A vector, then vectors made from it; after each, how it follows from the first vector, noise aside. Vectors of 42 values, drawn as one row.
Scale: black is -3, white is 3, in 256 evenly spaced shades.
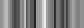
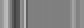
partly zeroed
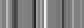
partly zeroed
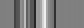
partly zeroed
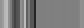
partly zeroed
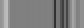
partly zeroed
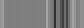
partly zeroed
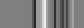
partly zeroed
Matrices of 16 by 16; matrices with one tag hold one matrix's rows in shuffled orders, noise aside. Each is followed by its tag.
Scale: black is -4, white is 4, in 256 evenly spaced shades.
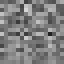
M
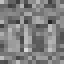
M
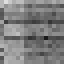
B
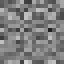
M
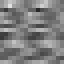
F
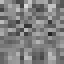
M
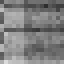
B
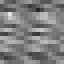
F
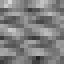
F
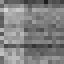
B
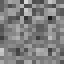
M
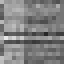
B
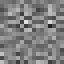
M
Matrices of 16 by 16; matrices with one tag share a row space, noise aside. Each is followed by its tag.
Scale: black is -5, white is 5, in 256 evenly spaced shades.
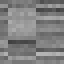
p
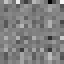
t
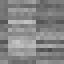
p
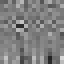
t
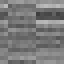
p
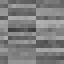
p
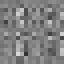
t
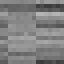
p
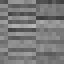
p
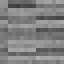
p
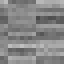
p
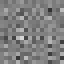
t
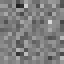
t
